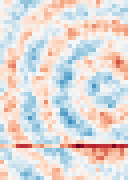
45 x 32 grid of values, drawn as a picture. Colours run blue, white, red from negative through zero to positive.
Concentric rings centre on the middle right. The texture is blotchy. Row 37 differs from the rows beside it.
